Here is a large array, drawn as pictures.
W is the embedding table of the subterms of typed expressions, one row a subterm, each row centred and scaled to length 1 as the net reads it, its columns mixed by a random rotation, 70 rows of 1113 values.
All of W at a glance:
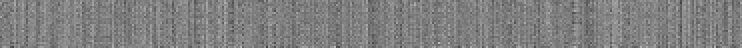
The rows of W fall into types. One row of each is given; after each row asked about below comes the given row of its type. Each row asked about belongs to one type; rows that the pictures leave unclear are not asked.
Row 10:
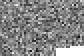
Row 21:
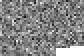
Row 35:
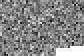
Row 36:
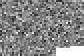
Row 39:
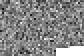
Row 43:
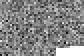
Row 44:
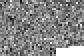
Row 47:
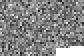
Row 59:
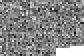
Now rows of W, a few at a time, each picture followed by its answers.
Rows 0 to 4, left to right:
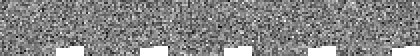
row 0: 47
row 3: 43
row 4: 39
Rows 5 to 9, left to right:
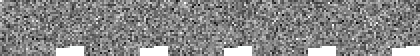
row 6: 47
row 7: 39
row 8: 39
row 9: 35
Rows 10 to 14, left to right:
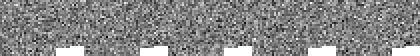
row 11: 21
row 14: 44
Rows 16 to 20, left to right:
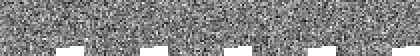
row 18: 10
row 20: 43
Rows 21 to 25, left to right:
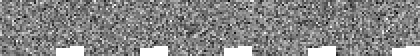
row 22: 44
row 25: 43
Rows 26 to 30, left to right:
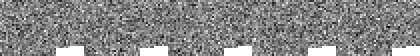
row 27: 10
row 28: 44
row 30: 10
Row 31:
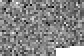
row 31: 39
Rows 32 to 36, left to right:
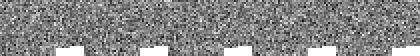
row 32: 47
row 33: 10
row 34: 43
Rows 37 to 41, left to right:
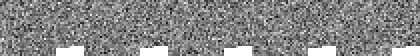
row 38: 47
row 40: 21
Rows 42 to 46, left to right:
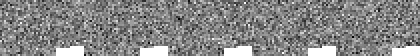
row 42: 36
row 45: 21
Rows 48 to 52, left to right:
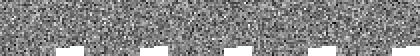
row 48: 47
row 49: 36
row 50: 39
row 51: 59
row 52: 36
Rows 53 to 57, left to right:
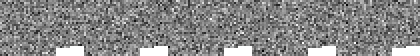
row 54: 35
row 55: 44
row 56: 44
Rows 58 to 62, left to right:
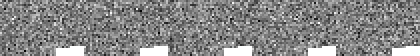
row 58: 47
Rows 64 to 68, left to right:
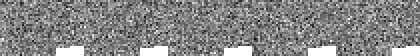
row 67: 43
